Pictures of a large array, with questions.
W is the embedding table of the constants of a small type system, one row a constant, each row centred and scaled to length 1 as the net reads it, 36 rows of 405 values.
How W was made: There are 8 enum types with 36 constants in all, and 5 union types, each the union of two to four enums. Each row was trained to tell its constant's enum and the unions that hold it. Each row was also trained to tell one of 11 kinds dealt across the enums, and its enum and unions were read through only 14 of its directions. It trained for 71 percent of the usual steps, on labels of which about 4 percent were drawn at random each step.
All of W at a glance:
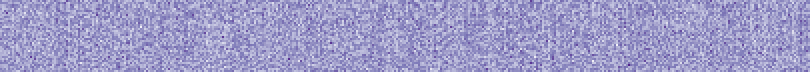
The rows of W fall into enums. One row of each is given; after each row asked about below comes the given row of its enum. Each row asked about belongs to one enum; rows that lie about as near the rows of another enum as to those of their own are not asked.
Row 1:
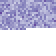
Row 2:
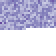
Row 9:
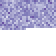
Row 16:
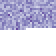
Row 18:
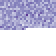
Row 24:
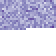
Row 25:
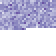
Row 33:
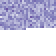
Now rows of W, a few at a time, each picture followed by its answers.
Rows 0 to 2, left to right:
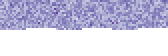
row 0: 33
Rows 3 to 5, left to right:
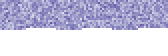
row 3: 2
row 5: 24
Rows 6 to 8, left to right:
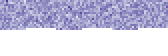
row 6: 16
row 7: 25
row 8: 18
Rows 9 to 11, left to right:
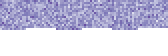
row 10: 24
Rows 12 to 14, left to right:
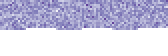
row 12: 25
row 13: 33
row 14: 18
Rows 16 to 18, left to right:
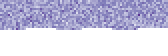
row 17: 16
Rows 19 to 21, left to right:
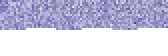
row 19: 1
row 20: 25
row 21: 16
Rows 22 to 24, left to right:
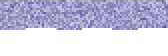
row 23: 18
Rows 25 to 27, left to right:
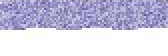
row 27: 2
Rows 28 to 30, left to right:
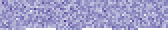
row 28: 16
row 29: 24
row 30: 33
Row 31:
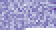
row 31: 1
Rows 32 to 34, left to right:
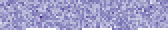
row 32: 2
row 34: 1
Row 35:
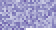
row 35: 24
